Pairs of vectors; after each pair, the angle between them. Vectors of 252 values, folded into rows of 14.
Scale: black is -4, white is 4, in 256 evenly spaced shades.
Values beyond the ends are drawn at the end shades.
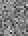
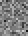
partly aligned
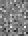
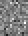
partly aligned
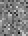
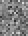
partly opposed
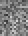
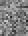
nearly opposite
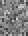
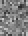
nearly opposite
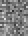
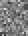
orthogonal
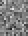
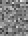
orthogonal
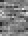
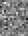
partly aligned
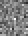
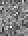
orthogonal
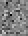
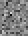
nearly parallel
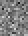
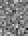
partly aligned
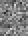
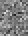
nearly opposite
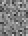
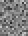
orthogonal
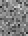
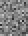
partly aligned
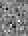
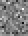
orthogonal
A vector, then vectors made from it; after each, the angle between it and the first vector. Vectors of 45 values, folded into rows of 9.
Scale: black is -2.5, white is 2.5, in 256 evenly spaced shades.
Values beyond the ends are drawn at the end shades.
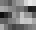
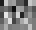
orthogonal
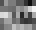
nearly opposite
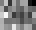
partly opposed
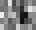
partly opposed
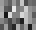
orthogonal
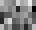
partly aligned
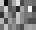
orthogonal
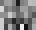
orthogonal
